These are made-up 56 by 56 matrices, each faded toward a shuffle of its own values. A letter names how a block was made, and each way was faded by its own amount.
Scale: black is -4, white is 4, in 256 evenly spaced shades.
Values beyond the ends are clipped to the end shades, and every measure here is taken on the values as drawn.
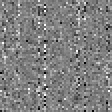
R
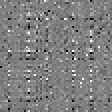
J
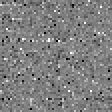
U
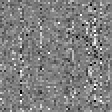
R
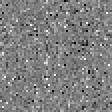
U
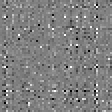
J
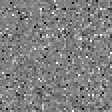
U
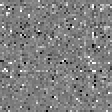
U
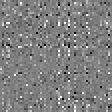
J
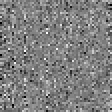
R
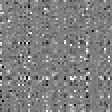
J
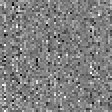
R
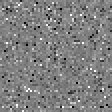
U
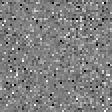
U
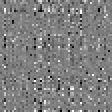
J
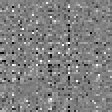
J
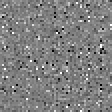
U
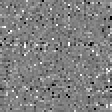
U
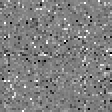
U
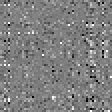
J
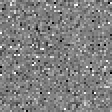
U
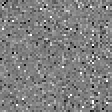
U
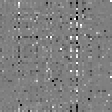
J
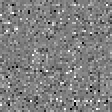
U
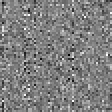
R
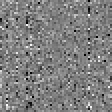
R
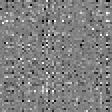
J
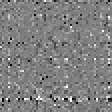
J
